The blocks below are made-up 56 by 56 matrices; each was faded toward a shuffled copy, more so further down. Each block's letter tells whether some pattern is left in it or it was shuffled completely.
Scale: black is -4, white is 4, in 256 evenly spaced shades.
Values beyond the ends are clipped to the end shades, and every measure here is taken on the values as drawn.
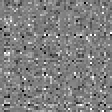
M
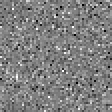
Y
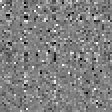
M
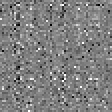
M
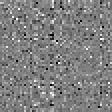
M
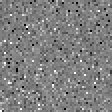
Y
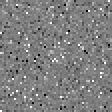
Y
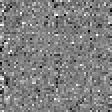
M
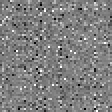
M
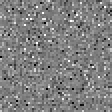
Y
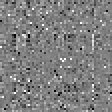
M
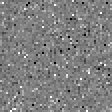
Y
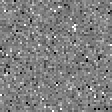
Y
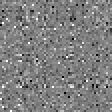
M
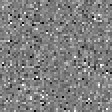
M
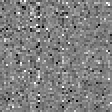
M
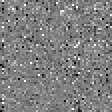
M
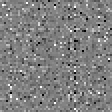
M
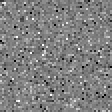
Y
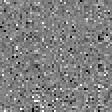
M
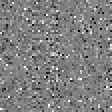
M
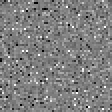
Y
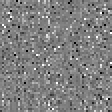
M
